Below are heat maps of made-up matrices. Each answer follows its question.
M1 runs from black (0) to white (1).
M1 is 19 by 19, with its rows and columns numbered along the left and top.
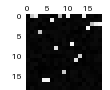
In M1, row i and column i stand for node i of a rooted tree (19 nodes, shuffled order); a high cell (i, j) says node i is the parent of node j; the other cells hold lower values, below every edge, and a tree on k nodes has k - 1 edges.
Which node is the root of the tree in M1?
0
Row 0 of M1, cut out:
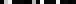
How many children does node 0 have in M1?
5
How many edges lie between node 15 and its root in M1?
5
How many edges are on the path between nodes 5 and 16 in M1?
1
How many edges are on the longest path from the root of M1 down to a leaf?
5
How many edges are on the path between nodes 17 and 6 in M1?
4
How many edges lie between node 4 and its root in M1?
3
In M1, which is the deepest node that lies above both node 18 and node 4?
2
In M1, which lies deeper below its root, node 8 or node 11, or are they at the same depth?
node 11
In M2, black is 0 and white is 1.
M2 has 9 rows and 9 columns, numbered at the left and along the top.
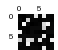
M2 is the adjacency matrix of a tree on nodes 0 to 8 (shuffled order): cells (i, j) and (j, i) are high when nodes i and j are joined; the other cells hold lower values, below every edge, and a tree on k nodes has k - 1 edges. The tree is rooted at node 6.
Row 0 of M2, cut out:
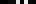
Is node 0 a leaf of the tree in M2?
no
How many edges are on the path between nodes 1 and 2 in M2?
1
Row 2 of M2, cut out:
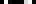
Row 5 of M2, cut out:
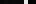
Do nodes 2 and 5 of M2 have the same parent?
yes
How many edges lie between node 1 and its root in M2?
2
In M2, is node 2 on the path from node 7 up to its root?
yes
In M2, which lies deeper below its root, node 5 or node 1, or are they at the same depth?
node 1
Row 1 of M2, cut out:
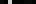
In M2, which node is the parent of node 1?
2
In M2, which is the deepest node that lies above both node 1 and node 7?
2
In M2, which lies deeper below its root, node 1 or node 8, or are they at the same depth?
node 1
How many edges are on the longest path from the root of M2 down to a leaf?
2
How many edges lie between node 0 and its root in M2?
1
